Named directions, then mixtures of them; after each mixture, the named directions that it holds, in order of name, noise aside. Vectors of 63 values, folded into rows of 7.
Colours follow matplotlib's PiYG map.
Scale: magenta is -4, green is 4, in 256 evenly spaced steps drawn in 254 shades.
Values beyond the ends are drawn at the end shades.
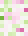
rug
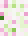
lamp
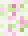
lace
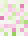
lace, lamp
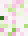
lace, lamp, rug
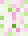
lace, rug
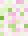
lace, lamp, rug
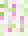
lace, lamp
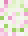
lace, lamp, rug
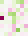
lace, lamp, rug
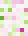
rug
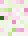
lamp, rug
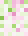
lace, rug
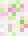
lace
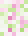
lace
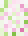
lace, lamp, rug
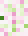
lace, lamp, rug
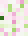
lace, lamp, rug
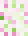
lamp
